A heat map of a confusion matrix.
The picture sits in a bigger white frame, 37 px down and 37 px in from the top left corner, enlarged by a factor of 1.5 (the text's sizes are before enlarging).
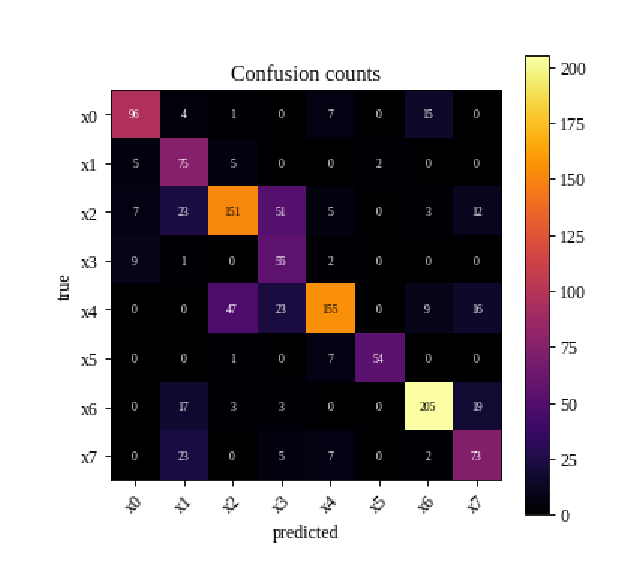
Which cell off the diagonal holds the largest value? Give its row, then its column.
x2, x3
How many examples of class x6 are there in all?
247
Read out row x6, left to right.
0 17 3 3 0 0 205 19
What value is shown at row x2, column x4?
5
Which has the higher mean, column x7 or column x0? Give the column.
x7
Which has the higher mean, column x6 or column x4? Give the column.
x6
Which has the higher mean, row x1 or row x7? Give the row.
x7
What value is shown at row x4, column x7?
16
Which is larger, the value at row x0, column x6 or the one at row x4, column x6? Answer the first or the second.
the first
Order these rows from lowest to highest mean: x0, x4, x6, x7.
x7, x0, x6, x4
